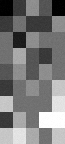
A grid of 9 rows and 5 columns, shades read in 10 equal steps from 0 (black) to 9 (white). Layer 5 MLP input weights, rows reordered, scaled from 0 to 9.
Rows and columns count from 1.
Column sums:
31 40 37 37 48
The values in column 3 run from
2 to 6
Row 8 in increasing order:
2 4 6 9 9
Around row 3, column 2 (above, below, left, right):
4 6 4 5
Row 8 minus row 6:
0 2 -1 5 2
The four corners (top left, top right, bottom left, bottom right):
0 0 7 7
